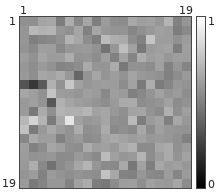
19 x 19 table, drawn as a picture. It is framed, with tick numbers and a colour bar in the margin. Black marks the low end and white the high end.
On average the colour sits 60% of the way up the scale. There is no overall slope. No row or column stands out. The distribution is heavy-tailed on both sides. In the middle left lies a patch that is rougher than the rest. Values change most from cell to cell in the middle left.
